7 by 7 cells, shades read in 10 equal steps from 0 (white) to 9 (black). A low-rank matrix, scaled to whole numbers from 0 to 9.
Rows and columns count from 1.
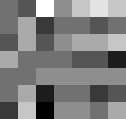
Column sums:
36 27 39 31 29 32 30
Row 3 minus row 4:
3 -2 1 -1 -3 -3 -6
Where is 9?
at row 7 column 3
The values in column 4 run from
4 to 5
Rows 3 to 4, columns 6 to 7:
3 2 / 6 8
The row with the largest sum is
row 6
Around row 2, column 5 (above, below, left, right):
2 3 5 6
